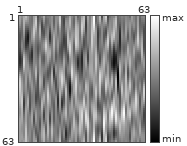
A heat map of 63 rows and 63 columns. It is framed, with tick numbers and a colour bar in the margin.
There is no overall slope. Streaks run downward. The halves do not mirror each other. Overall the values sit about 50% of the way up the scale. The ninth with the highest average is the bottom right.
